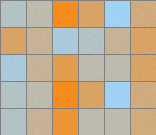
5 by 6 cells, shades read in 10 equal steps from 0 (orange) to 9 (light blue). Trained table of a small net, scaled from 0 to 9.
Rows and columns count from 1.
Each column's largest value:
8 6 8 7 9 4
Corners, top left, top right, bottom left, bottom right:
7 4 7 4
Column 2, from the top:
6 5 5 6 5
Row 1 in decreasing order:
9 7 6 4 3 0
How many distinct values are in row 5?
5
